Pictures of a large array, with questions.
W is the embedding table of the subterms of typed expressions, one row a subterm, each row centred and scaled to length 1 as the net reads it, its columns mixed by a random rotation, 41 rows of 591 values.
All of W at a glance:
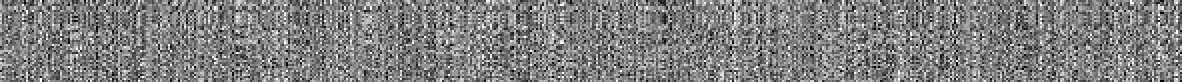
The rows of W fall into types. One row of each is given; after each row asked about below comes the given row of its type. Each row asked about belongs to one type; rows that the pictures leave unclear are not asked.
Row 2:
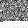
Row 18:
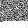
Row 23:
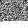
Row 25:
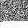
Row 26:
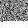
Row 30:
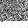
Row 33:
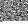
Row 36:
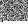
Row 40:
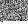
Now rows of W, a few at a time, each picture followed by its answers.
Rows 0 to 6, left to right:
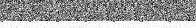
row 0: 40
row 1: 30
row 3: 26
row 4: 26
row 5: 36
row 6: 40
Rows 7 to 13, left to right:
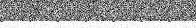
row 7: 2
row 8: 26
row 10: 30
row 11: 2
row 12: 40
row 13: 18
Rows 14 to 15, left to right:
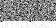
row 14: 33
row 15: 26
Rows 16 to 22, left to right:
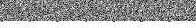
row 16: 23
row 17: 25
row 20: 2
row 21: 2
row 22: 40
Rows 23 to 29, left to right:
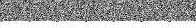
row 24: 23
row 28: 18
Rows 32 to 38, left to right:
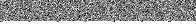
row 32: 25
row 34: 18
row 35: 23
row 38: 36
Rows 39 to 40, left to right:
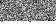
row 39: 23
